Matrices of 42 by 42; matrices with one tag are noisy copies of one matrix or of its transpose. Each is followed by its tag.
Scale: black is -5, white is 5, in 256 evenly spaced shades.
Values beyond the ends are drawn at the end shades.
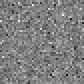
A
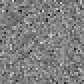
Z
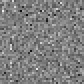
Z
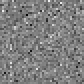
Z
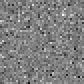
A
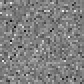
Z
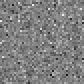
A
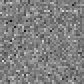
Z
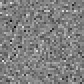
Z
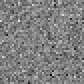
A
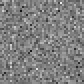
Z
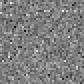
Z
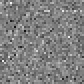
Z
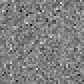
Z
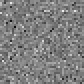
Z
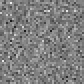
Z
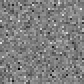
A
